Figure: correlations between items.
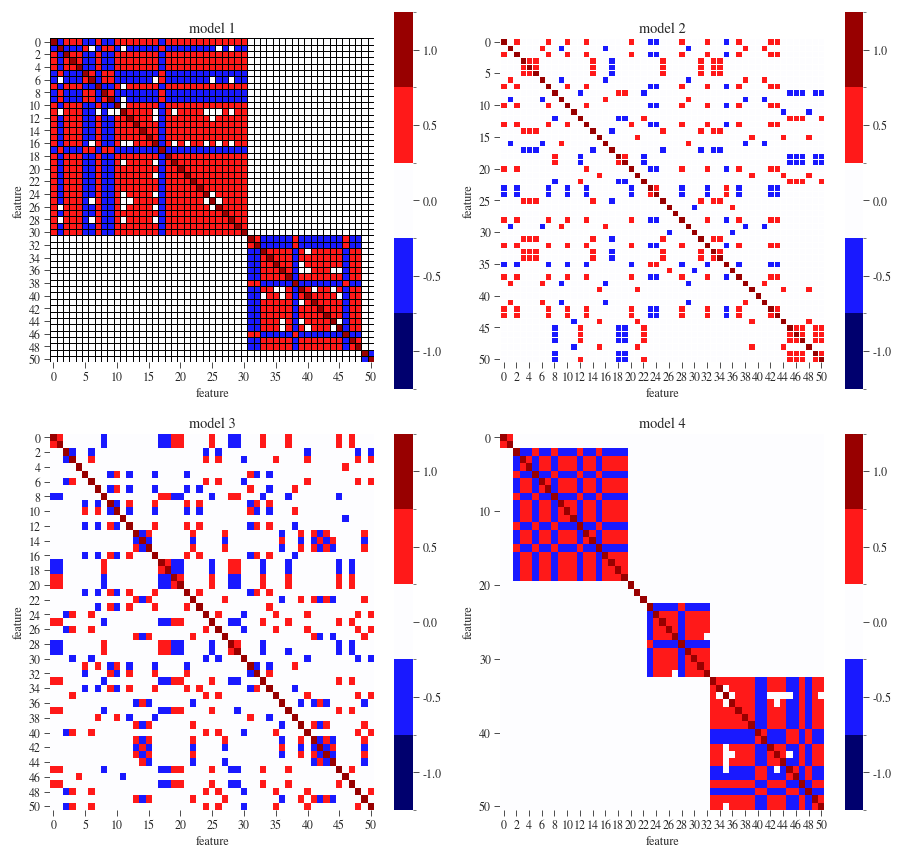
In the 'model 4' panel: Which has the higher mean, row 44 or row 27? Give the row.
44
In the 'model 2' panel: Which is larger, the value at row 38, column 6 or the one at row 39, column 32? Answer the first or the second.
the first
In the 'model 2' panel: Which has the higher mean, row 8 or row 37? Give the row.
37
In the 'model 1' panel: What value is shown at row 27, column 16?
0.5
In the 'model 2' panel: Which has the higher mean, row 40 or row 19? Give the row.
40
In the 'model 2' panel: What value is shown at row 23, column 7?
-0.5
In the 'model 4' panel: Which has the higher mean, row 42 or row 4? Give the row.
4
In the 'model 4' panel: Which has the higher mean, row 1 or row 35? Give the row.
35
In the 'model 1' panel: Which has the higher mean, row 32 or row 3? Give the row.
3
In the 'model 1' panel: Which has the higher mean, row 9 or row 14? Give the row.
14
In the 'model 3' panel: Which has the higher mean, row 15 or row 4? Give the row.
15
